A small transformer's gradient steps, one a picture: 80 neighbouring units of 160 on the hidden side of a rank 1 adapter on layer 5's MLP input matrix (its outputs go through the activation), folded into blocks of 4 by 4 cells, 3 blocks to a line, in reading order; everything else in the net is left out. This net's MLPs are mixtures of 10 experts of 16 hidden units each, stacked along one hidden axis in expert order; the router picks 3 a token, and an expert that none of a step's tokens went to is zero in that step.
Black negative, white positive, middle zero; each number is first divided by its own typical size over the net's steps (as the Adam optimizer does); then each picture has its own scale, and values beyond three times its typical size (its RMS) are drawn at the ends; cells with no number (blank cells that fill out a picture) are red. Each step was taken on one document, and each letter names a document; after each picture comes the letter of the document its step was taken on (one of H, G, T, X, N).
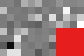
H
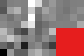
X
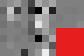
X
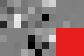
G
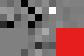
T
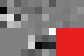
G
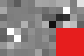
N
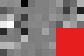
T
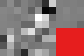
X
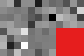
H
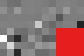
N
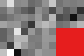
T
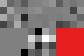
G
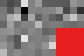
T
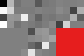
G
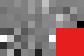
N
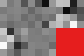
H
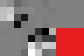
G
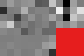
T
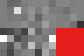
N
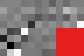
H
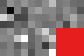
G
